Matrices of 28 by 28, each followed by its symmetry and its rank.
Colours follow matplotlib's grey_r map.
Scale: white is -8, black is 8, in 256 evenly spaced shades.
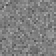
antisymmetric, full rank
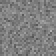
neither, full rank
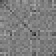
symmetric, rank five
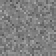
antisymmetric, full rank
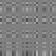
neither, rank one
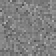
antisymmetric, full rank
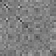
symmetric, rank five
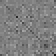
symmetric, rank five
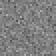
antisymmetric, full rank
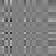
neither, rank one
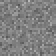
neither, full rank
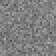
neither, full rank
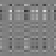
neither, rank one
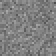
neither, full rank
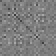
symmetric, rank five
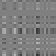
neither, rank one
